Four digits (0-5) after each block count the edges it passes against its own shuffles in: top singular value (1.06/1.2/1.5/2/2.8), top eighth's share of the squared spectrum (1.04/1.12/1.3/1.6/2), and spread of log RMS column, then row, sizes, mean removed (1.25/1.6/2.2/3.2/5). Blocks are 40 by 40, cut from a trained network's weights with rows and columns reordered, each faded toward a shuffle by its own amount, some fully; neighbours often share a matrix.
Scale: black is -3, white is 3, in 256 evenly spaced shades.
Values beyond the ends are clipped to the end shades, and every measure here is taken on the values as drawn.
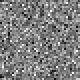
0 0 0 0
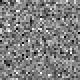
1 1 0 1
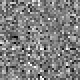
3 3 1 1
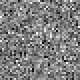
0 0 0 0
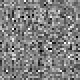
3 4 2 2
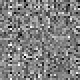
3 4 2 2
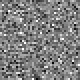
1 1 0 0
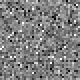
0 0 0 0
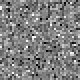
0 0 1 0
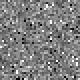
0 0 0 0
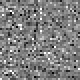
1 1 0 0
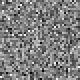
0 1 0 0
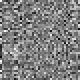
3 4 2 0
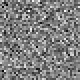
2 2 0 0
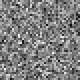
0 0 0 0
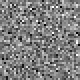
0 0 0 0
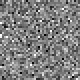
0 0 0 0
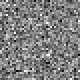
2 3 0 1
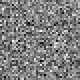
2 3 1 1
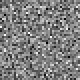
1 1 0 0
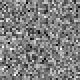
1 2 0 0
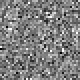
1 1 0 0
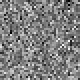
2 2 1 0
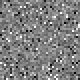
0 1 0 0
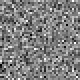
2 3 1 0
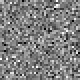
1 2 0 0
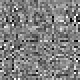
3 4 2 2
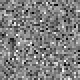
0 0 0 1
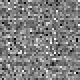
2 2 2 0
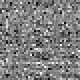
2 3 2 1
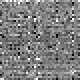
3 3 3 2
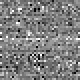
2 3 2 2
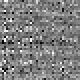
3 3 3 2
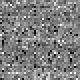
2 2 2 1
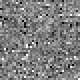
2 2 0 0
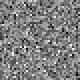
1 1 0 0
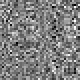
3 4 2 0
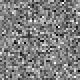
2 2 0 0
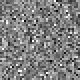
0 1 0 0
